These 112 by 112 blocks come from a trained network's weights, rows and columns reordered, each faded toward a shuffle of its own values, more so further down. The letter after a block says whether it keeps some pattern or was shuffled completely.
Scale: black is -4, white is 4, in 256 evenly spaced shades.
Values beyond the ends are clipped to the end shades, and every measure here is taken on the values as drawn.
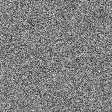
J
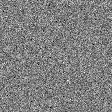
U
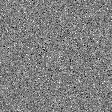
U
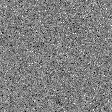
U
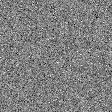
J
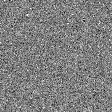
J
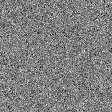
U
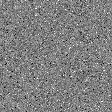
U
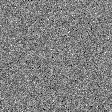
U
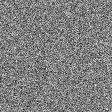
U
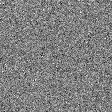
J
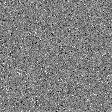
J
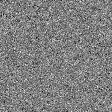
U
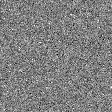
U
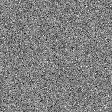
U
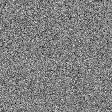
J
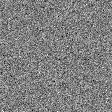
J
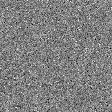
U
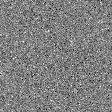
J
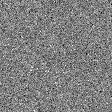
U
